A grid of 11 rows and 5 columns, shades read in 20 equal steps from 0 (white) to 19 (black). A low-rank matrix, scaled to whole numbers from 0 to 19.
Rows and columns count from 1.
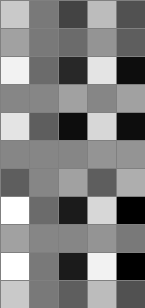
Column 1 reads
4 7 1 9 2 9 12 0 7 0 4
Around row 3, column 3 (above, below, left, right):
11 7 11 2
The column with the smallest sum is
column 1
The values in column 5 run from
6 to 19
